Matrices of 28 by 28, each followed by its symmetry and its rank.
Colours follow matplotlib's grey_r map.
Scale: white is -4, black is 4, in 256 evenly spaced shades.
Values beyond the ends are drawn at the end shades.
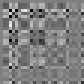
symmetric, rank two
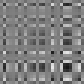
symmetric, rank one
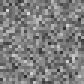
neither, full rank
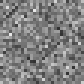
symmetric, full rank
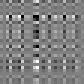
neither, rank one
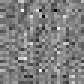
neither, rank five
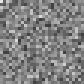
symmetric, full rank
